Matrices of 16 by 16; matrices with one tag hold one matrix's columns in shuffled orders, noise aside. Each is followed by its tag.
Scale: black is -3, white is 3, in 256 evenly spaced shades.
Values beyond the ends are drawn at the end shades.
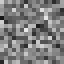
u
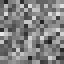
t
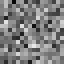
u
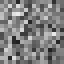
t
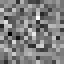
u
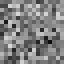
t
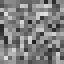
t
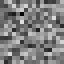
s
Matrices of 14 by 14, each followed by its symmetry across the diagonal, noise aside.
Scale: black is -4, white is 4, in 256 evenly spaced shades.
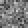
symmetric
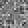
symmetric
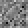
symmetric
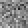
neither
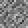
symmetric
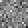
symmetric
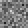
symmetric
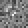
symmetric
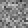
neither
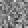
neither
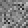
symmetric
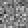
neither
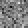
neither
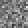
neither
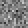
neither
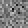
neither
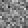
neither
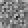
symmetric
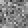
symmetric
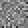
symmetric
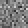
neither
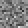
neither
